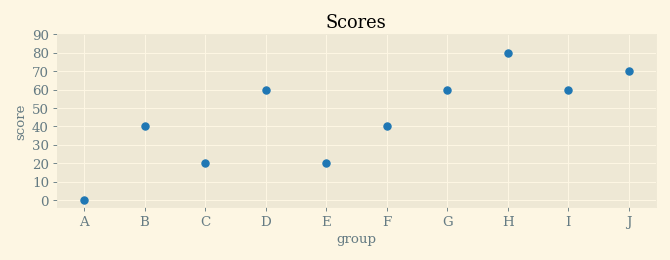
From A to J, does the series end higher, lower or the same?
higher
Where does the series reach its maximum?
H
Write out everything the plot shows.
Title: Scores
x-axis: group, ticks A B C D E F G H I J
y-axis: score, ticks 0 10 20 30 40 50 60 70 80 90
Values:
0 40 20 60 20 40 60 80 60 70
